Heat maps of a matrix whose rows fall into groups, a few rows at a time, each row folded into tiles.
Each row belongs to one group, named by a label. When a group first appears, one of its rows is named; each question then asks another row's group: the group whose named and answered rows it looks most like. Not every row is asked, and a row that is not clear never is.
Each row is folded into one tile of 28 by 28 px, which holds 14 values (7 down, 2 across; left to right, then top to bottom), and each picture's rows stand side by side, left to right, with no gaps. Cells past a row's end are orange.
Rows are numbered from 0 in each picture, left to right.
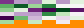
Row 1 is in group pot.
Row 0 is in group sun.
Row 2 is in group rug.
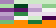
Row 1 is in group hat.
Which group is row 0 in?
pot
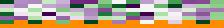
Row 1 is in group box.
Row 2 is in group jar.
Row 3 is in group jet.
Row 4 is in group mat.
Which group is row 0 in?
hat
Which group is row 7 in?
jet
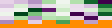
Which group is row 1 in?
rug
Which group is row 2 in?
box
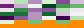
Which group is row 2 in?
sun
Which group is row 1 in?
pot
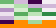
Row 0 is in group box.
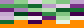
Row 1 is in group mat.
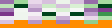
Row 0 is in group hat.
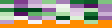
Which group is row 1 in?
rug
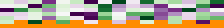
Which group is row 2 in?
box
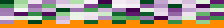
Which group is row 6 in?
jet
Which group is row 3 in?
jar
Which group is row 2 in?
rug
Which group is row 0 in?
box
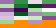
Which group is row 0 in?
pot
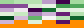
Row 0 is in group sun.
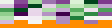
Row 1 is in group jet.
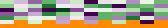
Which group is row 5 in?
mat
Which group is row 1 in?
pot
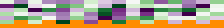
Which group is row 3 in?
mat
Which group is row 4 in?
jet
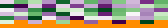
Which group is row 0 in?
mat
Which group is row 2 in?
hat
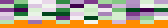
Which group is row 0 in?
pot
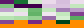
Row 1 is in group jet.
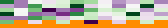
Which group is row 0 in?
hat
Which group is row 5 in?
jet
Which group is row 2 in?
pot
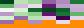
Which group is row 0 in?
mat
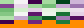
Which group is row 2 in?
hat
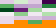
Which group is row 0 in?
rug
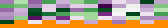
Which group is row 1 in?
rug
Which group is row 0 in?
jet
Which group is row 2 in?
rug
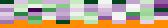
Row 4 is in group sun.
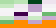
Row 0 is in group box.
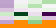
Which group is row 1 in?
box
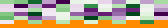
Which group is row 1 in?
hat
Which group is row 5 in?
box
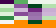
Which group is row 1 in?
jet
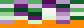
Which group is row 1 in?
hat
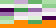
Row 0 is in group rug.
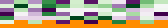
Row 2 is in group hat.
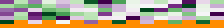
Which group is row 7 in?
box
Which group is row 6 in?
jar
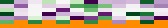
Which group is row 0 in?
hat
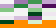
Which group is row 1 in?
hat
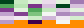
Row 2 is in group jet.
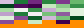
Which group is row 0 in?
mat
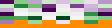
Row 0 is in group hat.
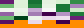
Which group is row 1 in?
box
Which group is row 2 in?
mat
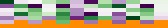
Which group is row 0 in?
sun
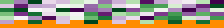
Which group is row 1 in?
hat
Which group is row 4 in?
rug
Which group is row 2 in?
rug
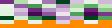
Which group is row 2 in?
sun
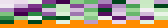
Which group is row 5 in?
sun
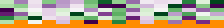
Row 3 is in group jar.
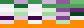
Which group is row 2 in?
pot
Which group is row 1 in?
sun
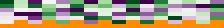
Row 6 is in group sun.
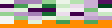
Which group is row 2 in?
box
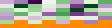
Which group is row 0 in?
jar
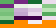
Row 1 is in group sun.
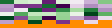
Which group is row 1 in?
jar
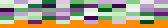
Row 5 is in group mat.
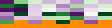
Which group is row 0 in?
pot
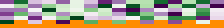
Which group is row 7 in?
hat
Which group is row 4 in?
pot
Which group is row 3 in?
jar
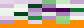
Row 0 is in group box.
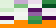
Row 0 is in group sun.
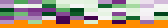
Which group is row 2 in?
mat
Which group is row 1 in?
pot
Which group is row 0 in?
rug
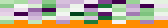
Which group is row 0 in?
box
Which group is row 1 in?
pot
